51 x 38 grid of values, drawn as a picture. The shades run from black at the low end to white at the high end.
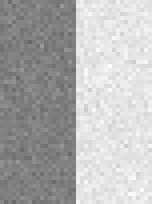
It is made of 1 by 2 panels. Panel 1,1: middling, fine-grained, faint in contrast. Panel 1,2: very high, fine-grained, faint in contrast.
